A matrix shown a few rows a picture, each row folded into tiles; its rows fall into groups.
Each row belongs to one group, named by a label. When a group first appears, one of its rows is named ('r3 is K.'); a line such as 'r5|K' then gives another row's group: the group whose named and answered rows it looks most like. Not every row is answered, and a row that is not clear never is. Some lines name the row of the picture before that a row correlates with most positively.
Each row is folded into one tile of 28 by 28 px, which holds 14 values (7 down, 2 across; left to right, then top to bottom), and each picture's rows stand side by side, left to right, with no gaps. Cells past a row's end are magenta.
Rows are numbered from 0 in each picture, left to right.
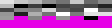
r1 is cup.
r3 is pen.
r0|cup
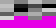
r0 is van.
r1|cup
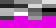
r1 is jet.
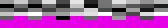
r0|pen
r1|pen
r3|pen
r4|cup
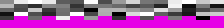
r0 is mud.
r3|cup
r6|jet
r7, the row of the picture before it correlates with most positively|5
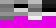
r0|cup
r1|van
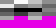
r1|cup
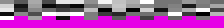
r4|jet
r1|van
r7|mud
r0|van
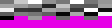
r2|mud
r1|cup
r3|mud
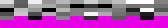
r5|mud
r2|van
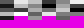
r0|pen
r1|van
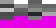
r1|mud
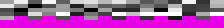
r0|jet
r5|pen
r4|pen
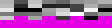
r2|pen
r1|cup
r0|van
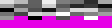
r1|pen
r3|van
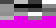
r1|pen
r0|van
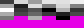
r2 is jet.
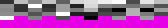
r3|jet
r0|van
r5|cup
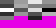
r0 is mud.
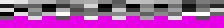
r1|van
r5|van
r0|mud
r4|van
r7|cup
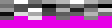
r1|van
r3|cup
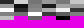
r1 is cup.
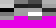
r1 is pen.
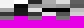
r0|jet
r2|cup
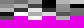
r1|van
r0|mud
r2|van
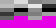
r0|jet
